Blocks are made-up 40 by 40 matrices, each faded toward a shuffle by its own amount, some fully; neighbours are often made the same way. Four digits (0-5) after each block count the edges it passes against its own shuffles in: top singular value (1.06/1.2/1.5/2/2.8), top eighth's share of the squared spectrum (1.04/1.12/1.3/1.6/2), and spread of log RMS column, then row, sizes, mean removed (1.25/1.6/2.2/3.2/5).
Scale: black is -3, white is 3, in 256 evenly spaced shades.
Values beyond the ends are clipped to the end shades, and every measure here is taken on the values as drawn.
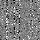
3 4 2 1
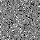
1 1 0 0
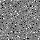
1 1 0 0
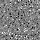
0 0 0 0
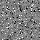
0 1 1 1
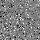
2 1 0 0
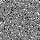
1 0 0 0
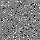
1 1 1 0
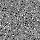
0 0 0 0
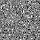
2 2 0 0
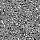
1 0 0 0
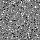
0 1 0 0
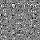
3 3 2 1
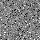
0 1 0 0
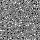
1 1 0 0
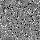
0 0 0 0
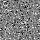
0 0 0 0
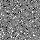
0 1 0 0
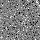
0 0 0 0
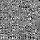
3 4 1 2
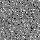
1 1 0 0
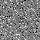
0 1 0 0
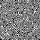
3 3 1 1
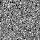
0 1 0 0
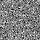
0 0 0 0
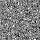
0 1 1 0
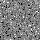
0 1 0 0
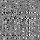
3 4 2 2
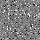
2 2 0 1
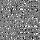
3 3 1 2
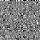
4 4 1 3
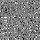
3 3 1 2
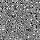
2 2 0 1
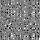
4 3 2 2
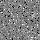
2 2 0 0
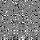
4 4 2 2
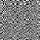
4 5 3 3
